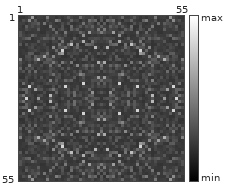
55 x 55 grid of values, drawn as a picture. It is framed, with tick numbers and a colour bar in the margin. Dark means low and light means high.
Seam: none. Slope: none. Grain: fine. Average level on the scale: 30%. Stripes: none. Mirror symmetry: left to right and top to bottom. Odd rows or columns: none. Histogram: skewed, a long tail of high values.
